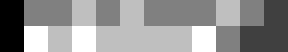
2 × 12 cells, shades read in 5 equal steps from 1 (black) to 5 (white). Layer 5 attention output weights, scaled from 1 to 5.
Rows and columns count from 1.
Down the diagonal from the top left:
1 5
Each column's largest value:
1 5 4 5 4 4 4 4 5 4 3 2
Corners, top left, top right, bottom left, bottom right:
1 2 1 2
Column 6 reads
4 4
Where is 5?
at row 2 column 2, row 2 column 4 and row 2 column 9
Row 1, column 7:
3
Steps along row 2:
up down up down same same same up down down same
